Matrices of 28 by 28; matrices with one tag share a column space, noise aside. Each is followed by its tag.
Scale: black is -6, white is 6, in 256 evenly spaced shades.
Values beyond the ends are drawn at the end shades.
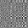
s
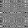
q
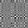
s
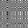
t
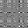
q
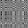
t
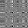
q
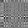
s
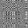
t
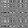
q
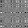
q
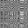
t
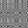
q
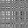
t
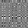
s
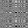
q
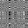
t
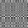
s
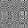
t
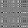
q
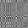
s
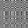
t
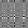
s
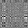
s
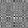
s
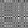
s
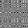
q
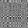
s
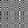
t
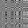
t
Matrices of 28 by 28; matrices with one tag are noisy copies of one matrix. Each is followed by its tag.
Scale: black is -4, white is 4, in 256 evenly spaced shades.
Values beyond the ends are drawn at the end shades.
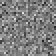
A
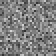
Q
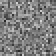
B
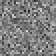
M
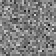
M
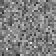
Q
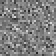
M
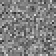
A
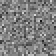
A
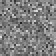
M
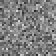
Q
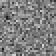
B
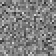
A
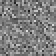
M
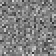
A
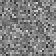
M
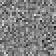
A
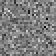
M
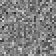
A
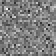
M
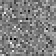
M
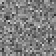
B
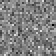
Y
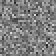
M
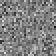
A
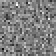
B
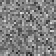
Y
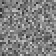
Q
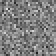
M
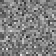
Q
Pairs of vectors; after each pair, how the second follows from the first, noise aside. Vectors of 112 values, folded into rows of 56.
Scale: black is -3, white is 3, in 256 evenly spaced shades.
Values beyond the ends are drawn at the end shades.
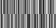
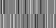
partly zeroed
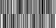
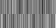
shrunk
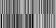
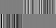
partly zeroed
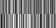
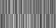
shrunk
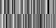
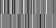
partly zeroed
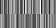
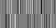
partly zeroed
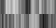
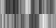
negated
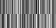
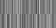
shrunk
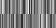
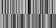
sign-scrambled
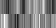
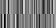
sign-scrambled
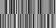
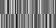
negated
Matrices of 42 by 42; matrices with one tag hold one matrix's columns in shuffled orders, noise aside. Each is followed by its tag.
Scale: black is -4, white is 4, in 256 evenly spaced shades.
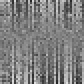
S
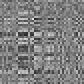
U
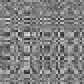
U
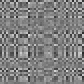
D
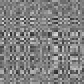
U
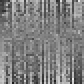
S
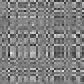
D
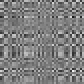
D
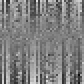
S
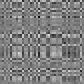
D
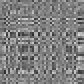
U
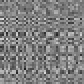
U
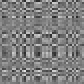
D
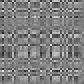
D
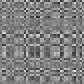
D
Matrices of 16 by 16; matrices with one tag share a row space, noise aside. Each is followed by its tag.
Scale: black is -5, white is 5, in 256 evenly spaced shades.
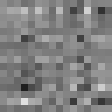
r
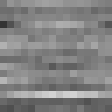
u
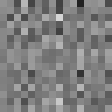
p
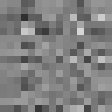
r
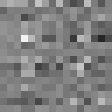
r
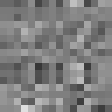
r
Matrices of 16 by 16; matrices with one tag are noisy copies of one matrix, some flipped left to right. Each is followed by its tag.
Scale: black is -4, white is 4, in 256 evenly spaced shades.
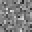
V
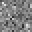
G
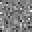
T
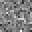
V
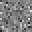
T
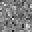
G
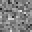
V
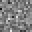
V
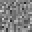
T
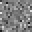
T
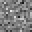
V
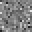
T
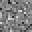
V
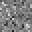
G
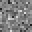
V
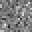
G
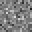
V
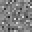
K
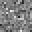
V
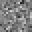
V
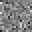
T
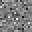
K
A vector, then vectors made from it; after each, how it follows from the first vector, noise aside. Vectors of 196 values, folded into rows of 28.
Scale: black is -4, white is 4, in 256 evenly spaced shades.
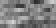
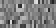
sign-scrambled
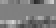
partly zeroed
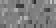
partly zeroed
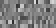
sign-scrambled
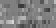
partly zeroed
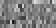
sign-scrambled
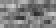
wrapped around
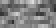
wrapped around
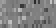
partly zeroed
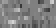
partly zeroed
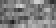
negated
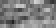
negated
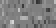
partly zeroed
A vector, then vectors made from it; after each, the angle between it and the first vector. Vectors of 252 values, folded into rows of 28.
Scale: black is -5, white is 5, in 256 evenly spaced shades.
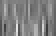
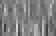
nearly parallel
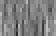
nearly opposite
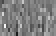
partly opposed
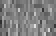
partly aligned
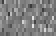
orthogonal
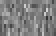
partly aligned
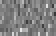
orthogonal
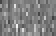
partly aligned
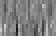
nearly opposite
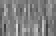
nearly parallel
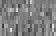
partly opposed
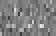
orthogonal
